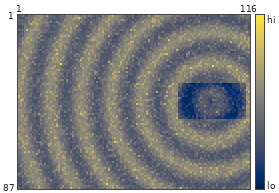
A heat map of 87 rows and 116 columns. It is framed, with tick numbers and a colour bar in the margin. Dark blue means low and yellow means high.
Ninth with the lowest average: middle right. Odd patch: lower, in the middle right. Rings: centred on the middle right.
